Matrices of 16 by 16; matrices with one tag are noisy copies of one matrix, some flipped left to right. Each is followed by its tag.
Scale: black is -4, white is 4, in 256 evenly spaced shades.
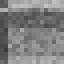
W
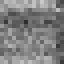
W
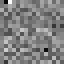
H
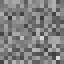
H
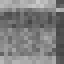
W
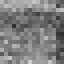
W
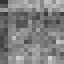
W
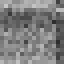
W
